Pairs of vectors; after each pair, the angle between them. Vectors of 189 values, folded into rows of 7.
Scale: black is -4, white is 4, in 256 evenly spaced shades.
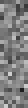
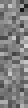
partly aligned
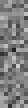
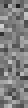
orthogonal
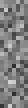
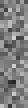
nearly opposite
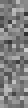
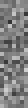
nearly parallel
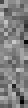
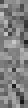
nearly parallel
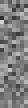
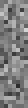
orthogonal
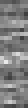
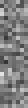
partly opposed
